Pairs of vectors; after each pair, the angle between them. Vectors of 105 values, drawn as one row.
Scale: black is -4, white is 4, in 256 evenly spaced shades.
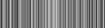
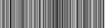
partly opposed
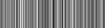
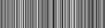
nearly parallel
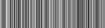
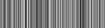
partly aligned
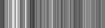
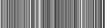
orthogonal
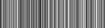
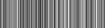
nearly parallel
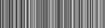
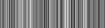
orthogonal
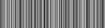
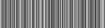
nearly opposite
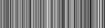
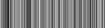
partly aligned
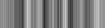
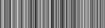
orthogonal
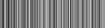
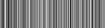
nearly parallel
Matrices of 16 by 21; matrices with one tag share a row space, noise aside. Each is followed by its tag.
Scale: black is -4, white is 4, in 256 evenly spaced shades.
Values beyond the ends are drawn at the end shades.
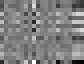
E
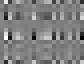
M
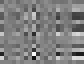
E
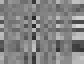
E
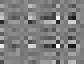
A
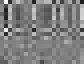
M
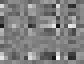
A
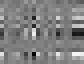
E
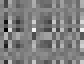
M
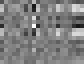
E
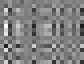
M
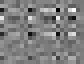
A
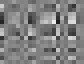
A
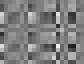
A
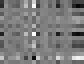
E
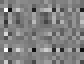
M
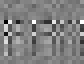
M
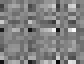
A
